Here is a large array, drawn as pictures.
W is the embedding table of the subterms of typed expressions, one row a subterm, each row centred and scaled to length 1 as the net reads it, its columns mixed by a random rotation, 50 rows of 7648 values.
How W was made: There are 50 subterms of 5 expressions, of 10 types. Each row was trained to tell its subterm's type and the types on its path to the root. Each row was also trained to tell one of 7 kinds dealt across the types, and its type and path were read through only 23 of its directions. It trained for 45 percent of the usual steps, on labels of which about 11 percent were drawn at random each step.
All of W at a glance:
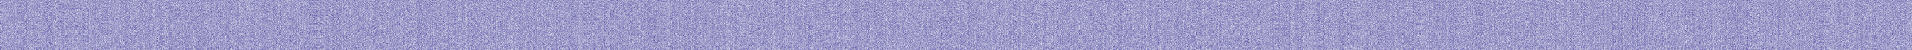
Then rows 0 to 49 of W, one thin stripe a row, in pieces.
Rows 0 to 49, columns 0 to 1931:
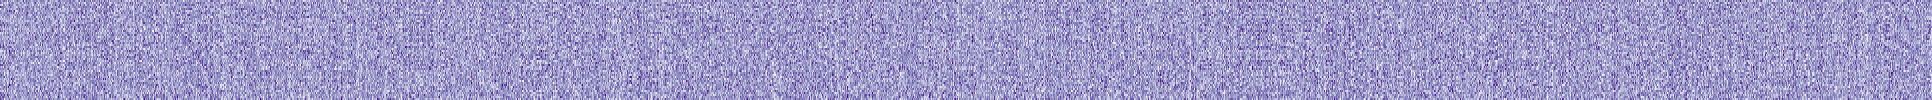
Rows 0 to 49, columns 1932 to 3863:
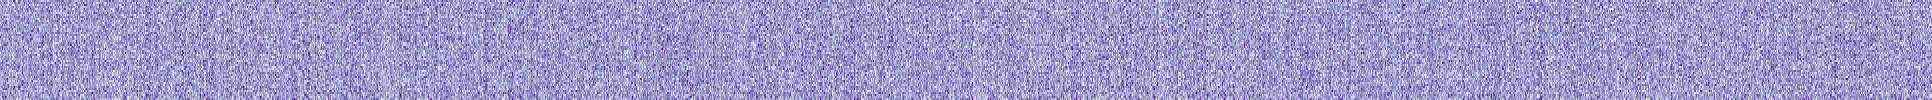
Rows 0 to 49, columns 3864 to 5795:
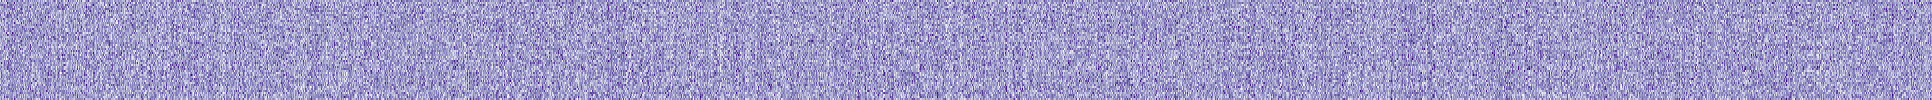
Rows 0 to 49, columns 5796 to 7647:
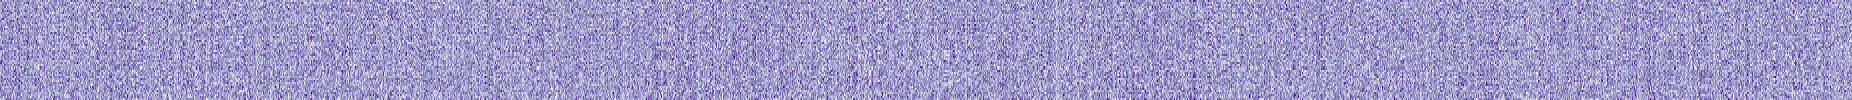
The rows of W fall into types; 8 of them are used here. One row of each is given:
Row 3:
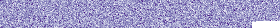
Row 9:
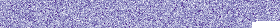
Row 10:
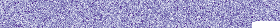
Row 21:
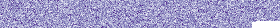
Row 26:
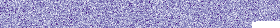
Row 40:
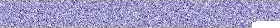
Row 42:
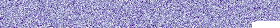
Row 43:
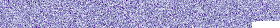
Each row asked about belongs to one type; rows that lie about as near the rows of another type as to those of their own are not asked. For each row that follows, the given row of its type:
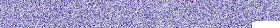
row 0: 43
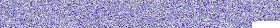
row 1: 21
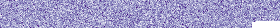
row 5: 42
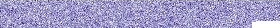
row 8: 26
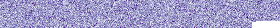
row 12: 3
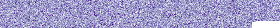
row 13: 43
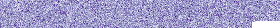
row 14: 10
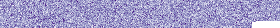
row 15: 3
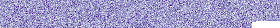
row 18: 40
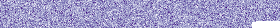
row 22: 26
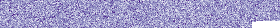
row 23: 3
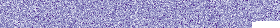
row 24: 43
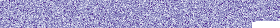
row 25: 42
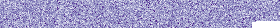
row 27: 42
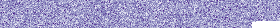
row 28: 21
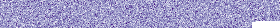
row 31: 43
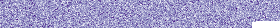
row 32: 3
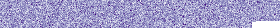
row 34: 3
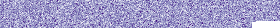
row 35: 42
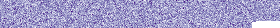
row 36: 40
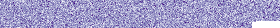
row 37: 40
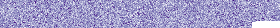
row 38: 43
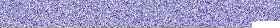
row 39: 21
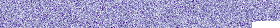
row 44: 43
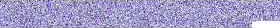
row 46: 40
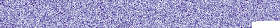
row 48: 3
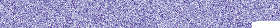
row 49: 40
